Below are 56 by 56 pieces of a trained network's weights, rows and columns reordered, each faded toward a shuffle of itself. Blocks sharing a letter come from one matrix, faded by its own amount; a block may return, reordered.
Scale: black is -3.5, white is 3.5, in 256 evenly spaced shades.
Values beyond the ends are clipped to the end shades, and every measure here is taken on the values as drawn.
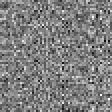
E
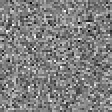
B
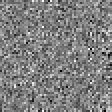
B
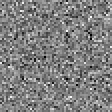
B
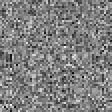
E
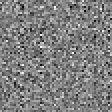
B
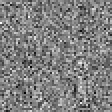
E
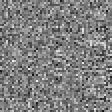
E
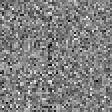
B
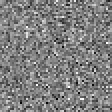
B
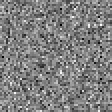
B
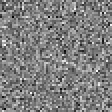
E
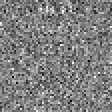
B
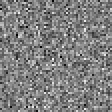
B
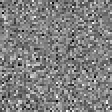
B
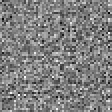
E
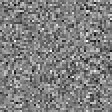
E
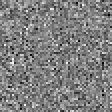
B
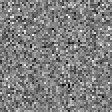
B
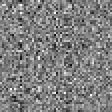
E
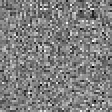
E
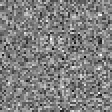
E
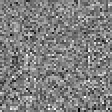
B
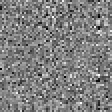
B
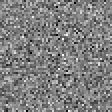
B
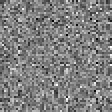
E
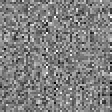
E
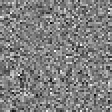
E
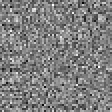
E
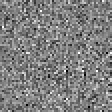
B
